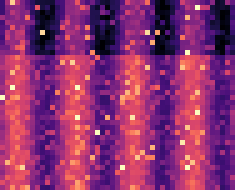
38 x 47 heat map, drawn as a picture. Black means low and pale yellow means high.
Average level on the scale: 40%. Ninth with the lowest average: top right. Seam: horizontal, 30% of the way down, the bottom part higher. Stripes: upright, repeating 4 times.
